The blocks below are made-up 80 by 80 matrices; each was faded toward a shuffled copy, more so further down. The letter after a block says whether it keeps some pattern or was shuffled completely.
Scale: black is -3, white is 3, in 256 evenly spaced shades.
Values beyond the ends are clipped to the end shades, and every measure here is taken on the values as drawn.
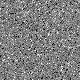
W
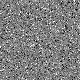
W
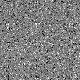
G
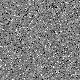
W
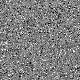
W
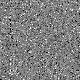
G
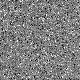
W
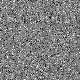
G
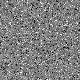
G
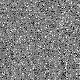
G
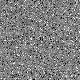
G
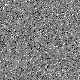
G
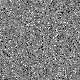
G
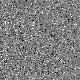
G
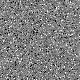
W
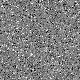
W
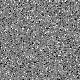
G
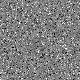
G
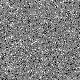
G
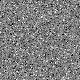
G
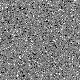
W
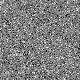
G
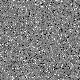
W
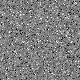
W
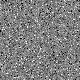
W
